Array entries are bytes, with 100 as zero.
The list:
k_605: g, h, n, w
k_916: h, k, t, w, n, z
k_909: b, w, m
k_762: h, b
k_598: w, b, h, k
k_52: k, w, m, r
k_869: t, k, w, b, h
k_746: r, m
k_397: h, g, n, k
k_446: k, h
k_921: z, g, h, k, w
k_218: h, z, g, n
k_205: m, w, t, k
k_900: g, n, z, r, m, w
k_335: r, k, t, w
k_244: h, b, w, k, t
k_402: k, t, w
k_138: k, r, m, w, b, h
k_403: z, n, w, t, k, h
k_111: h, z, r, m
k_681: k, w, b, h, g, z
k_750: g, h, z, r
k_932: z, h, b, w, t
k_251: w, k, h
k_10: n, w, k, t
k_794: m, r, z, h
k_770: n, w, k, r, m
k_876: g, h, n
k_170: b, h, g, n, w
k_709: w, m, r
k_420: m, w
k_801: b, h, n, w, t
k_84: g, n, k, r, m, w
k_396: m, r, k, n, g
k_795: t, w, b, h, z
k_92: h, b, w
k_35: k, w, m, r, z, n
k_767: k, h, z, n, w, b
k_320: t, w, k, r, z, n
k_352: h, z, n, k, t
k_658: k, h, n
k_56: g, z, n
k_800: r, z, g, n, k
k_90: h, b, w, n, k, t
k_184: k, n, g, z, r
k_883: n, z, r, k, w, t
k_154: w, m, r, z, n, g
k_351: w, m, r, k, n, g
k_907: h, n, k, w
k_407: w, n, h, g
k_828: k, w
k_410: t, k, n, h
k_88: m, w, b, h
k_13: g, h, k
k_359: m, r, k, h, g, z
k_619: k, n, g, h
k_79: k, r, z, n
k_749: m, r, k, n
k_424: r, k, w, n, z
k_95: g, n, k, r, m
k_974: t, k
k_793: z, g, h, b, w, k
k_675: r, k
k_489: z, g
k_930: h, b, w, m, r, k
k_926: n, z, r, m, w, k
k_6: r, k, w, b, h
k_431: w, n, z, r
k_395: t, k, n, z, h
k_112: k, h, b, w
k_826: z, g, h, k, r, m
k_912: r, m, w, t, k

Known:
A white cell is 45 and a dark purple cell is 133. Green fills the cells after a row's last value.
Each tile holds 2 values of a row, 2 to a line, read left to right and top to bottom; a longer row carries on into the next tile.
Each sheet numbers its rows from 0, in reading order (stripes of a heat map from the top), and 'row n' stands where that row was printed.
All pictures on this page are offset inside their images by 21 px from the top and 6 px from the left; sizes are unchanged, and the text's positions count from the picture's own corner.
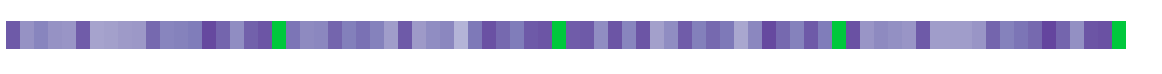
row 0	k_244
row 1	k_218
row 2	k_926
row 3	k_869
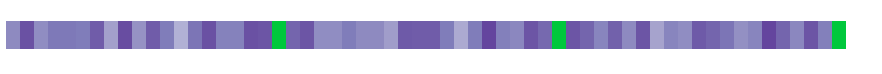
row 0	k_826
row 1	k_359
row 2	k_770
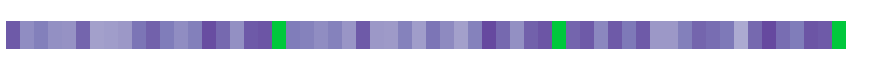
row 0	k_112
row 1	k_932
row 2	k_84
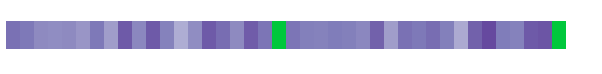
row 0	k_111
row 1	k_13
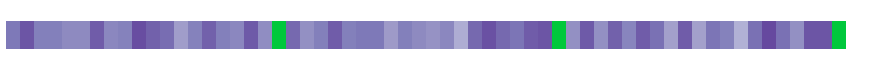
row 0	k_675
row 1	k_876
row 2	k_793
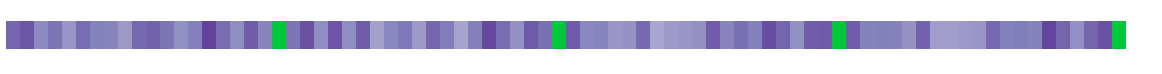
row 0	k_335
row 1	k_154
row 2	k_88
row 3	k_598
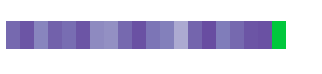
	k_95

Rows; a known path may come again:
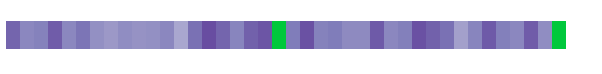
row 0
k_605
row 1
k_675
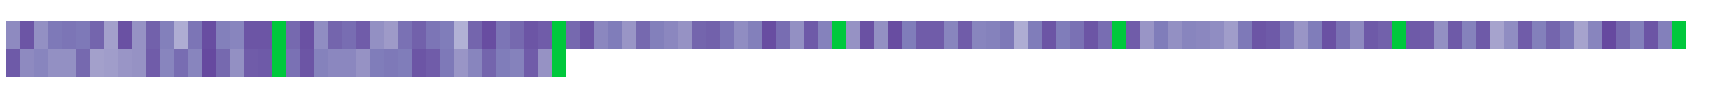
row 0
k_826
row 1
k_95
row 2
k_335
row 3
k_800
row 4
k_446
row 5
k_926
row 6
k_88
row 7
k_746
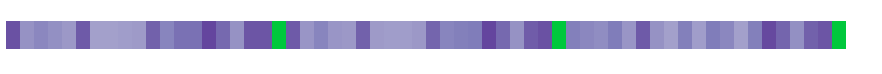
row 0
k_869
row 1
k_244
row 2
k_932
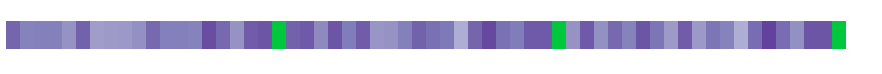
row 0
k_598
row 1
k_84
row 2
k_793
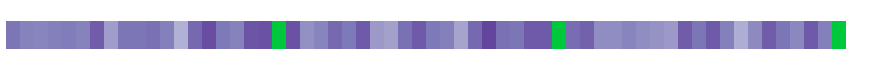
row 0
k_13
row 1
k_619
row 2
k_794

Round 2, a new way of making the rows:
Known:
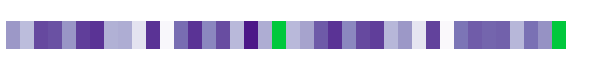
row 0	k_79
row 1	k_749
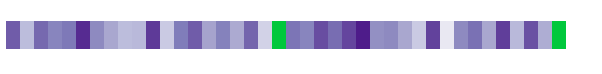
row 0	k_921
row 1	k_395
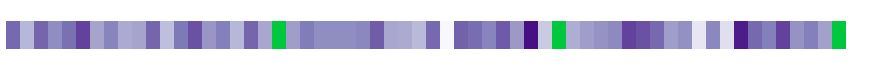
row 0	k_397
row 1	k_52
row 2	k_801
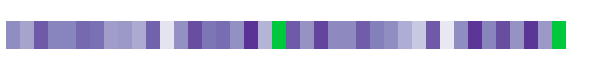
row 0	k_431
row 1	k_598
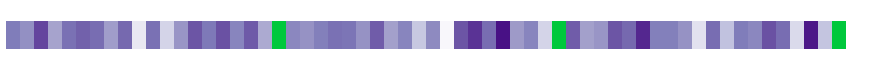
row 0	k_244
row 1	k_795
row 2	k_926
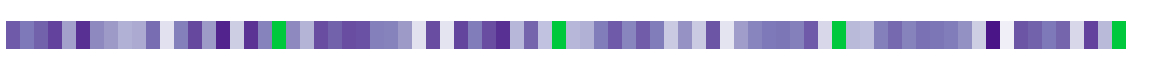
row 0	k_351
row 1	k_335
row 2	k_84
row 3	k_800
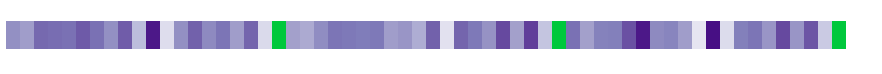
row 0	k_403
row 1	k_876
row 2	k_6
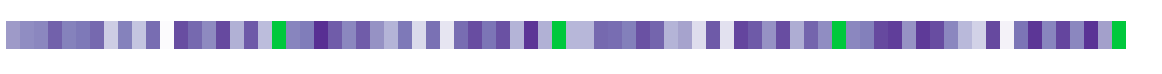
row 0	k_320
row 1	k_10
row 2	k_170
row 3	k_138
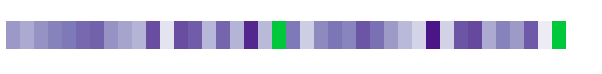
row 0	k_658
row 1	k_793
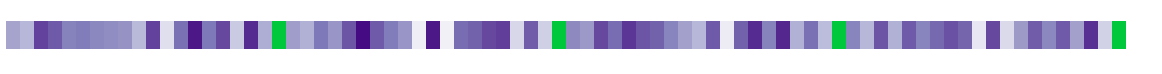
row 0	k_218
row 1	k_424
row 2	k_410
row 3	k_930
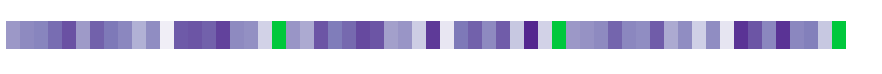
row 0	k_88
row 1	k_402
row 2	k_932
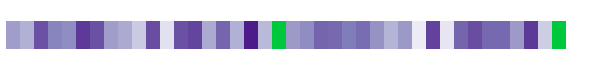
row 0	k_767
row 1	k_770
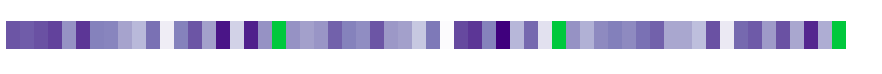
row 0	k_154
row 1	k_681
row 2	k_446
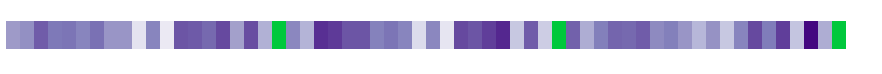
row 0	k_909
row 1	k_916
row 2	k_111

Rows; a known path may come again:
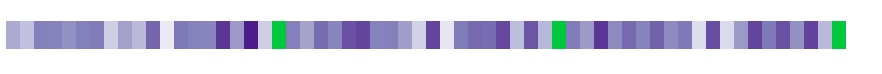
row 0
k_750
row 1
k_675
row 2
k_92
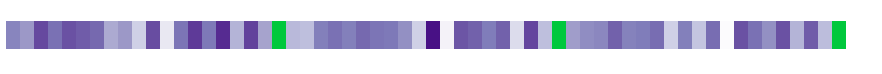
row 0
k_974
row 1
k_800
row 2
k_320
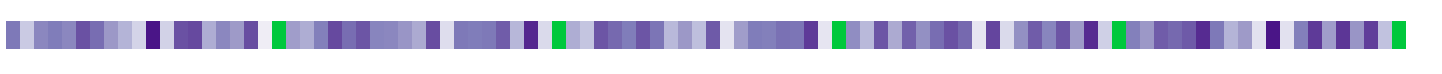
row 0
k_793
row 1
k_56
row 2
k_900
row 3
k_930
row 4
k_869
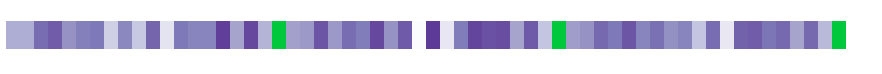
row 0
k_13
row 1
k_90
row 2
k_420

